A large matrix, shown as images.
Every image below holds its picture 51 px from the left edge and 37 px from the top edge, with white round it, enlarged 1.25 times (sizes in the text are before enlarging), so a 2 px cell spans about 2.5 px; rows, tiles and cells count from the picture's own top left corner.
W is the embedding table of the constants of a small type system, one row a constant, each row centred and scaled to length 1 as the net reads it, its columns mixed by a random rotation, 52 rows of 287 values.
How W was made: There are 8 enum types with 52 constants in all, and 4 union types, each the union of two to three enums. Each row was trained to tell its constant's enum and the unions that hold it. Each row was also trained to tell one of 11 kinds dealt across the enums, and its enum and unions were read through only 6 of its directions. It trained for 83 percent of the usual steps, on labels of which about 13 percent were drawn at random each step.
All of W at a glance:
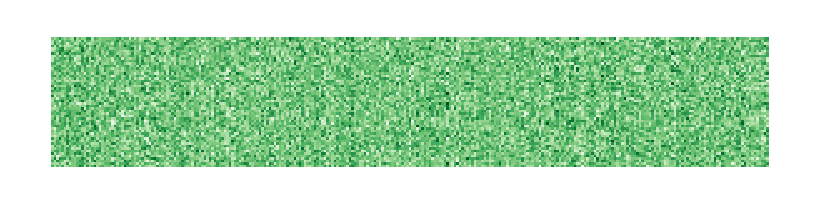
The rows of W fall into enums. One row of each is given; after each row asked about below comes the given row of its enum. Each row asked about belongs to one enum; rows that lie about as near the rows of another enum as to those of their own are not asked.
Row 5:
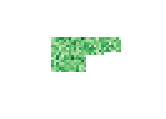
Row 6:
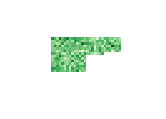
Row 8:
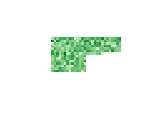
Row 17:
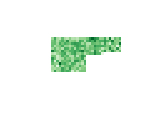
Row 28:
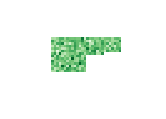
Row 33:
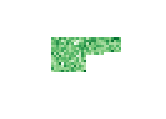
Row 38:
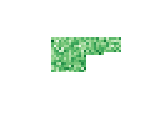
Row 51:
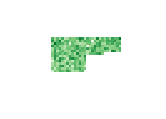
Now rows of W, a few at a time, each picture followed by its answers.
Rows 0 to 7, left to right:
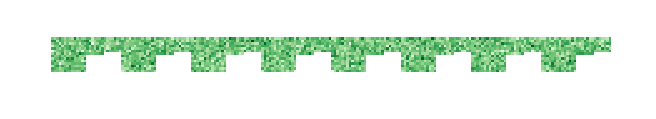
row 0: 28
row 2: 33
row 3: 51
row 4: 51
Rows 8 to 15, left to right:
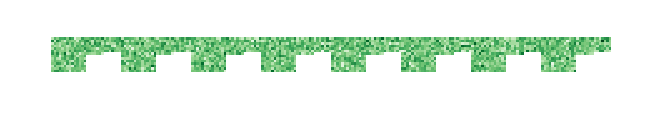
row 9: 8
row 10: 38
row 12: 33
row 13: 6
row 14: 28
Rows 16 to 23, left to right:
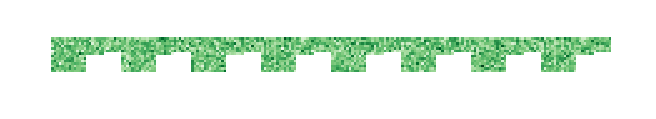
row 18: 6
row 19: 28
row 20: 5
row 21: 5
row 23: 28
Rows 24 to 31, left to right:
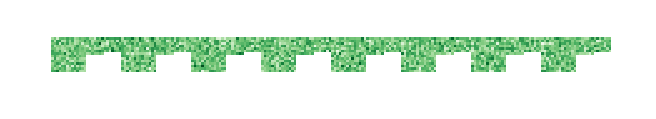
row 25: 33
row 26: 38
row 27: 51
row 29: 5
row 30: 5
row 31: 5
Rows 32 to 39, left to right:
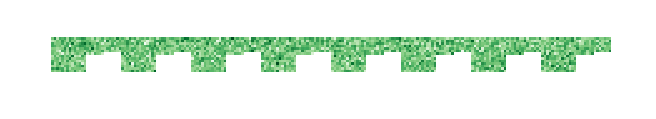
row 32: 33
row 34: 8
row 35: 33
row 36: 51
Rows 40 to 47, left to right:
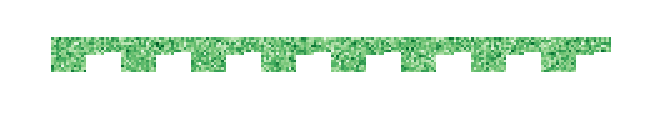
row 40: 6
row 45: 6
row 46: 28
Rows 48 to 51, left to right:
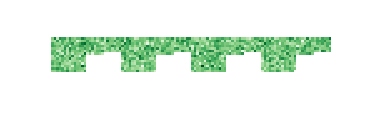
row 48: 33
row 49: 51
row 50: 28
